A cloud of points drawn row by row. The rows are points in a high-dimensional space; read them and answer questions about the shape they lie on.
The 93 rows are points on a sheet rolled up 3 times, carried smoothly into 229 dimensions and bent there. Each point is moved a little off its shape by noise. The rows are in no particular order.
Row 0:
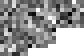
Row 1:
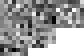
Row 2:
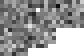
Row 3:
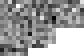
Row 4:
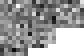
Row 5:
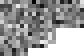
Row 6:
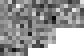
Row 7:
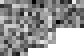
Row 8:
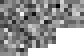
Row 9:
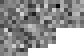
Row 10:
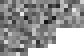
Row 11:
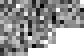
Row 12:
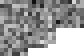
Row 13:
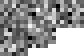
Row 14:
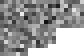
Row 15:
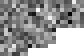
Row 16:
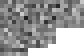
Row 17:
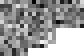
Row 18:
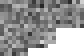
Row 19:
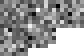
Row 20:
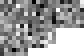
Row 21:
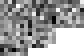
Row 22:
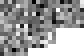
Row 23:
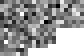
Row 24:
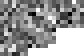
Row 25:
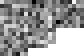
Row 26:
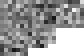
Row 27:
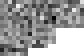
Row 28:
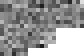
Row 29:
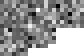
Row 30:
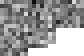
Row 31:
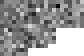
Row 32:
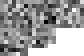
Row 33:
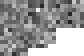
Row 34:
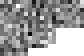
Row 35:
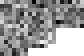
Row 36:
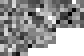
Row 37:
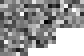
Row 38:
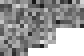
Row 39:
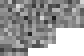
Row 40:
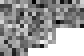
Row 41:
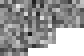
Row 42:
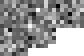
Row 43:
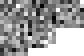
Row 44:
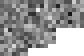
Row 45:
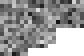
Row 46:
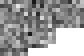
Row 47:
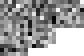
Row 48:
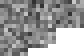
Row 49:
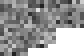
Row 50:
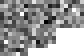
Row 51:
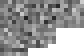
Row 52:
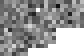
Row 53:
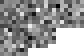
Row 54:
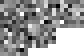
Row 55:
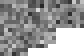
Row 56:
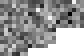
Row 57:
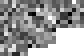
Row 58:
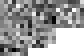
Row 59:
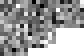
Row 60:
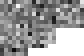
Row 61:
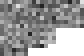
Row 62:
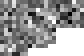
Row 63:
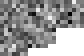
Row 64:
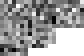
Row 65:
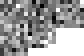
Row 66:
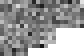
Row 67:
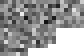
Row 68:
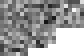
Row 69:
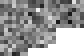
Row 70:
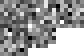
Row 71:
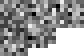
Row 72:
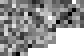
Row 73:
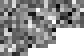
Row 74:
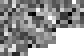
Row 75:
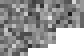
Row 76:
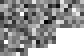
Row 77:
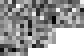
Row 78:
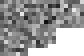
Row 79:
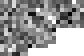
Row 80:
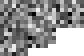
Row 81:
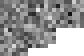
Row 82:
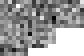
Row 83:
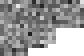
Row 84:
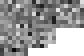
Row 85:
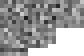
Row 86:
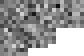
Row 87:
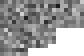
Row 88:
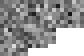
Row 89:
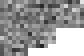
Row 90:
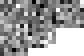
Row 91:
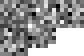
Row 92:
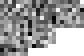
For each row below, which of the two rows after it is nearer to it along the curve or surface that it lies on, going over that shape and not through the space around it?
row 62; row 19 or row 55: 19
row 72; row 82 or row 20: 82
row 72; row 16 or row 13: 13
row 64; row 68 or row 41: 68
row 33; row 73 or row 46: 46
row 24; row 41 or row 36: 36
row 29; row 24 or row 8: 8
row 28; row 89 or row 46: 89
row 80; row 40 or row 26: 40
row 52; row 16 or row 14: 16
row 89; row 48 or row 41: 41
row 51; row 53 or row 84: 53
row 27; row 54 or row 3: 3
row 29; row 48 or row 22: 48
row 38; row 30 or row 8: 30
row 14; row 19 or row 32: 19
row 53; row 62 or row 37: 62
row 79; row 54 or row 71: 71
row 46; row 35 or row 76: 35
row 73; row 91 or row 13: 13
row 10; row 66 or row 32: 66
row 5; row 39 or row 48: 39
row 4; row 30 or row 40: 40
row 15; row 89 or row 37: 89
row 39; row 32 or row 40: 40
